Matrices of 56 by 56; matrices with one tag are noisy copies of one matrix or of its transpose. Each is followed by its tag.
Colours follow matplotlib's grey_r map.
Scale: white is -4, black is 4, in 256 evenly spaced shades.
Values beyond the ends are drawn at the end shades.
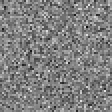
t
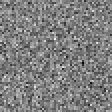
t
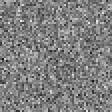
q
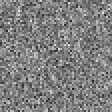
q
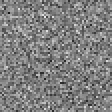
t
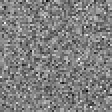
t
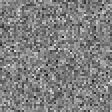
q
